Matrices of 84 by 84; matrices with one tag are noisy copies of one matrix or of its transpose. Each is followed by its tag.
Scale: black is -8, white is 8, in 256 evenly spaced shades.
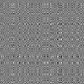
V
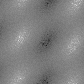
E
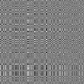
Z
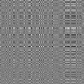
Z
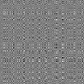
V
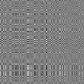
Z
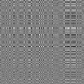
Z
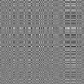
Z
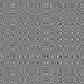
V
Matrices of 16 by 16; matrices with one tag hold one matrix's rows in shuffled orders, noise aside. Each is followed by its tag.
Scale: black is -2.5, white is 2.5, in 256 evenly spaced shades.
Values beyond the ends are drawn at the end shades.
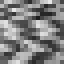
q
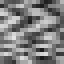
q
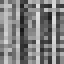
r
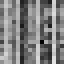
r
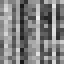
r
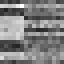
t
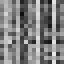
r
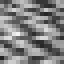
q
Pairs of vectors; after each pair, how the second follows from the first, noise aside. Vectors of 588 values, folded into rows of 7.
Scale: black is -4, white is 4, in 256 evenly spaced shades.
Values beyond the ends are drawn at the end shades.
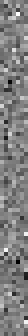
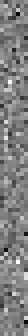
negated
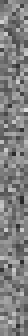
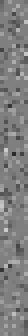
partly zeroed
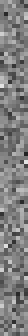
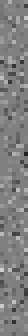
partly zeroed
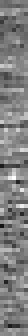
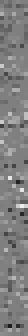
partly zeroed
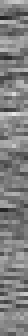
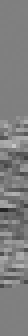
partly zeroed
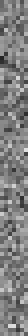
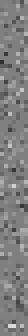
partly zeroed
